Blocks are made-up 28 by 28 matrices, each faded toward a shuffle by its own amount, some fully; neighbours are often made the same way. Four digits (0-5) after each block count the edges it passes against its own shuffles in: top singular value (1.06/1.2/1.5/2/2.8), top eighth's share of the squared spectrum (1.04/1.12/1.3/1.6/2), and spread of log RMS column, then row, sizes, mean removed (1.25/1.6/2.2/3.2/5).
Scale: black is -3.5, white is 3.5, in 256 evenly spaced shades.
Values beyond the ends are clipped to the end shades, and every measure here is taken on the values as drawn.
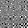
4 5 2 2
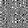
3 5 2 2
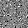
2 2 1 0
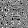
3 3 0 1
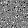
1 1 0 0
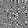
3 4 2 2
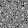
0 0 0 0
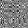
3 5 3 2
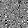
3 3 1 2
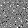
0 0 0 0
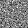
1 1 0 0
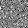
1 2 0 0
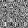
3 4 2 1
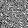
0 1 0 0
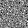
0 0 0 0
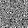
2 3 0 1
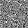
2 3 0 0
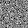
0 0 0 0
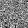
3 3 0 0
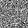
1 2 0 0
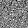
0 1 0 0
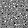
0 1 0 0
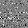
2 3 0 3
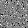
0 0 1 0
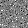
0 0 0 0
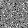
0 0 0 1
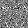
1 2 0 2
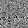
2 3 0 2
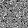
0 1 0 0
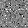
2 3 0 1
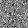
0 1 0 0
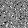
0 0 0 0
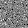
1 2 0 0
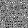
2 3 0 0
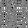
3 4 2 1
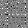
3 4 2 1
